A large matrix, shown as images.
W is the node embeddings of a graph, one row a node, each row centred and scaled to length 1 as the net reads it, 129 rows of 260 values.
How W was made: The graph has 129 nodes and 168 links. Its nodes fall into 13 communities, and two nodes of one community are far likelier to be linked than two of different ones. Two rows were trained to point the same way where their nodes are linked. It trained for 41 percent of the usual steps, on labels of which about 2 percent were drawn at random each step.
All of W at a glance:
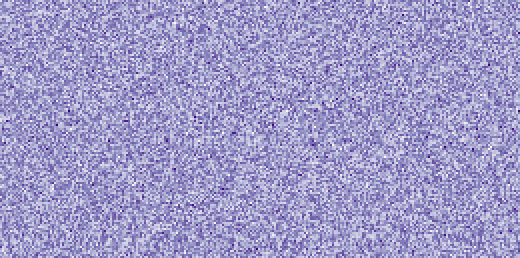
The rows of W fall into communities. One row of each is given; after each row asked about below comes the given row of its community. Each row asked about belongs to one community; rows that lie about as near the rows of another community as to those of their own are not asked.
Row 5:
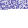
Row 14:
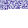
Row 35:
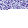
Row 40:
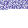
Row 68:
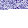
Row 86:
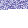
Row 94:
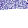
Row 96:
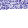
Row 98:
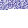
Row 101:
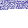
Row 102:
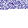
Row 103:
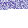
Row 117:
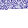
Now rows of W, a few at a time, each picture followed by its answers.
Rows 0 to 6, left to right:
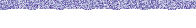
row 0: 5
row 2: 94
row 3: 117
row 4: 86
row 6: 102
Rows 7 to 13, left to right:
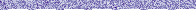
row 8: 103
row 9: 98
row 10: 40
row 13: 94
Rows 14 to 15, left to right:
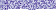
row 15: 117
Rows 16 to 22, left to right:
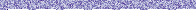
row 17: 35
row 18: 96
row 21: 68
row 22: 35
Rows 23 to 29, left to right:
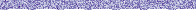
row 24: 94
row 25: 98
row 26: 5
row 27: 103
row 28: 101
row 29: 86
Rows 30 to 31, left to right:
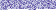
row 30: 5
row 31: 35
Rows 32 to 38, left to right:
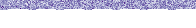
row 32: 117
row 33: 35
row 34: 101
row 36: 103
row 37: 96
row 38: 94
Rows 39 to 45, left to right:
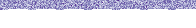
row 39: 101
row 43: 102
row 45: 94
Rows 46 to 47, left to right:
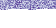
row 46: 103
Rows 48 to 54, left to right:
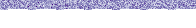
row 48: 5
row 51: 94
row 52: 68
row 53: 94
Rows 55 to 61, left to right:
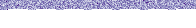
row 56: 86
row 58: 103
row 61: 86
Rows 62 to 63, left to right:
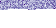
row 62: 40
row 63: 103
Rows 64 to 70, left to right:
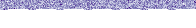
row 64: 5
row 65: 35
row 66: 40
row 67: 98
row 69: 40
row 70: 40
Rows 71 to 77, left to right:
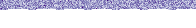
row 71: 94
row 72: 35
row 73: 40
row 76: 101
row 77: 98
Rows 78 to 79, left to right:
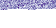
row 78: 40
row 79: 96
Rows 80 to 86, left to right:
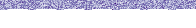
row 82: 103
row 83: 14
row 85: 96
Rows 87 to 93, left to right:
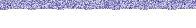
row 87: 98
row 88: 96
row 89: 5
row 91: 14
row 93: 96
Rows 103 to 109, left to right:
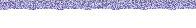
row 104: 14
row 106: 40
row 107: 117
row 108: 35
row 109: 35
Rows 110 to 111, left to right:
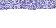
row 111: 117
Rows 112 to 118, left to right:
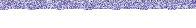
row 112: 98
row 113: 5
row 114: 98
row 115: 101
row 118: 96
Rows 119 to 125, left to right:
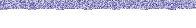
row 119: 96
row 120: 96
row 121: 101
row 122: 101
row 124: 101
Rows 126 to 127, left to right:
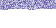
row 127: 117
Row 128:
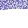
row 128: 94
